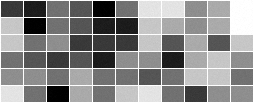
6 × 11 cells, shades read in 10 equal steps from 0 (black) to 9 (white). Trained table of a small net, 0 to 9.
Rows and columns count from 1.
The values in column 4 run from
2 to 6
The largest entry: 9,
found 2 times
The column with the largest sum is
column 11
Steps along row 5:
same down up down same down up up same down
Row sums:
50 49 48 42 53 53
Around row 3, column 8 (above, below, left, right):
6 1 7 6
